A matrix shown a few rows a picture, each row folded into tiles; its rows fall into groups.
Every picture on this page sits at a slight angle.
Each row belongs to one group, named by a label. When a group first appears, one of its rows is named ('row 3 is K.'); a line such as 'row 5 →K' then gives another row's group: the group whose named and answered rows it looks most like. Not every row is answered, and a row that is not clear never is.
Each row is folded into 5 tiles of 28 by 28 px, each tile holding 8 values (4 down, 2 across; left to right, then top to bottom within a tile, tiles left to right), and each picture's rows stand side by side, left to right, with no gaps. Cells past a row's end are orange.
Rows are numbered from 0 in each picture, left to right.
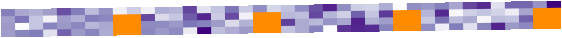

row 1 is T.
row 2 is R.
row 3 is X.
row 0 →R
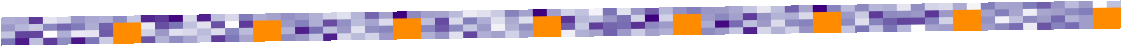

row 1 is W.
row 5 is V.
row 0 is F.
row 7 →R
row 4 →T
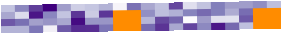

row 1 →F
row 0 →R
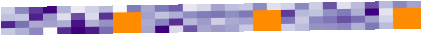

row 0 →R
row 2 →T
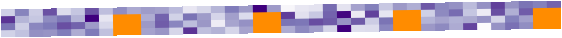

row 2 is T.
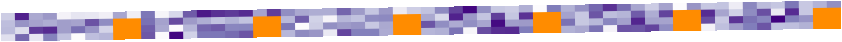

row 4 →R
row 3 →R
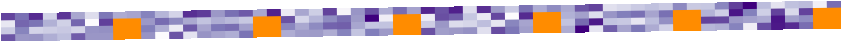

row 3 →W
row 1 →X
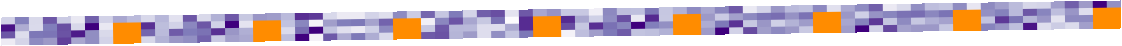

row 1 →T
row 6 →F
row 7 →V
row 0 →T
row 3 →W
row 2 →F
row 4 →T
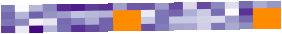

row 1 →W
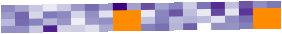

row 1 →W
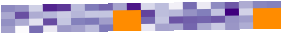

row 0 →X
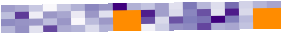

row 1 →T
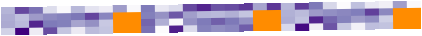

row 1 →X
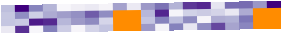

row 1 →X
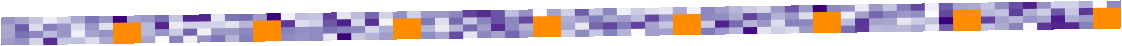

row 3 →R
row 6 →W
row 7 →R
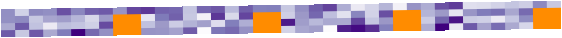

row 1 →W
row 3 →F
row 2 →R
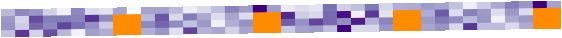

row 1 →V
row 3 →V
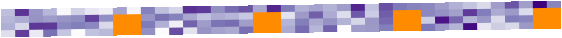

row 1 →X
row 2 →W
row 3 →V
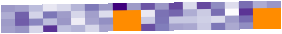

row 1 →W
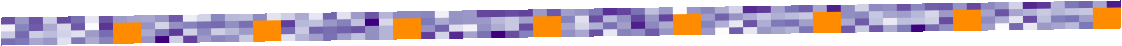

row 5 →X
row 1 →F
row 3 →X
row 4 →R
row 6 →X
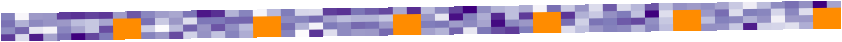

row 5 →V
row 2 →X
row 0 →X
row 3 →R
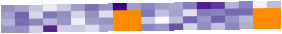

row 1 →R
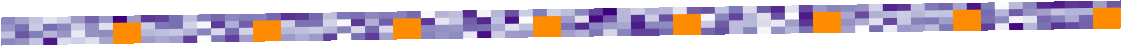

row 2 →W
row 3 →T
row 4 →R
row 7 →X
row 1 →W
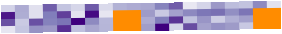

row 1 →F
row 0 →T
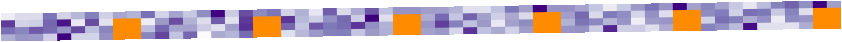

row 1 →W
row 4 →V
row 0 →T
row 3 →V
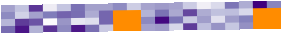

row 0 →F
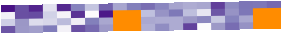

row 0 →W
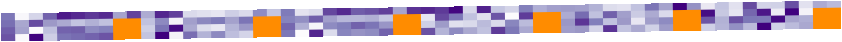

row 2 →X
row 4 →V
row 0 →X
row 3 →W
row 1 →F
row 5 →T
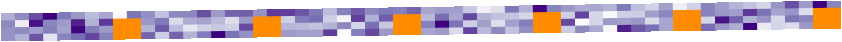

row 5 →V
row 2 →W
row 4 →R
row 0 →R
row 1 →X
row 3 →V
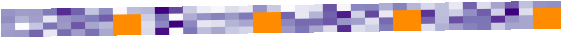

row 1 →F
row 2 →T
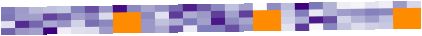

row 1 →R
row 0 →V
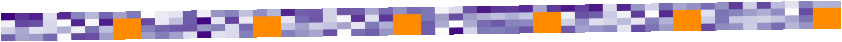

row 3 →X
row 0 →W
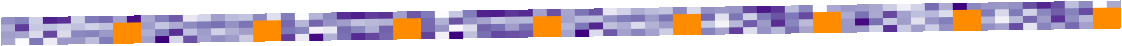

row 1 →F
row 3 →X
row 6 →V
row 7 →R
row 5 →R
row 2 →X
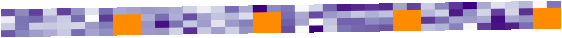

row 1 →V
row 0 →W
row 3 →R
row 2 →X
